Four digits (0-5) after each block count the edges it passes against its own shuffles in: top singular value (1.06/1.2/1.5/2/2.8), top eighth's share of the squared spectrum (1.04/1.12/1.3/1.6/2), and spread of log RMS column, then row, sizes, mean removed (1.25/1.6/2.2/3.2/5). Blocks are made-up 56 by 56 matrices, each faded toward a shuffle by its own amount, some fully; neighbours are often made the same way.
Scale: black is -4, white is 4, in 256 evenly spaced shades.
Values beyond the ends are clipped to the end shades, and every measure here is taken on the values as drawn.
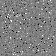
1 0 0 0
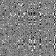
4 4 3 2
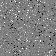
0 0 0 0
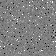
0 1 0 1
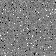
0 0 0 0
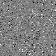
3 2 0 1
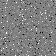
0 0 0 0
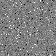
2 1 0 0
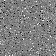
2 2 0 0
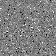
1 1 0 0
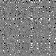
4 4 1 2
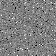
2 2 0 0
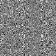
1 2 3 0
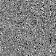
1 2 2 0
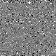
1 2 0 2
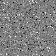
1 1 0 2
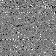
1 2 0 2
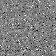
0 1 0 0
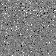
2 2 0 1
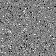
1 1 0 0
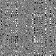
4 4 3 1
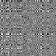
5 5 3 3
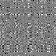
4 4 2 3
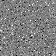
1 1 0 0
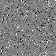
1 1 0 0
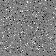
0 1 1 0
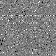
3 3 0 1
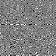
4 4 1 2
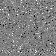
1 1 0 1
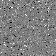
1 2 0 1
